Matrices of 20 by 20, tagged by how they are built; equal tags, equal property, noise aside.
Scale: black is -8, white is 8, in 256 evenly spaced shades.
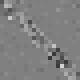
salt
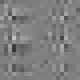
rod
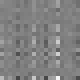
rod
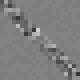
salt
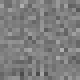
rod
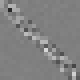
salt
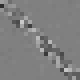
salt
